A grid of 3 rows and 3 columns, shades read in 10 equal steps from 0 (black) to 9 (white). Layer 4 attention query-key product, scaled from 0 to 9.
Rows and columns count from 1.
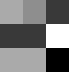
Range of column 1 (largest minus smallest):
4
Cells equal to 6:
3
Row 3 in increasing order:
0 6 6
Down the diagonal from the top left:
6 2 0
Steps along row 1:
down down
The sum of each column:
14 13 11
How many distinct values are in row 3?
2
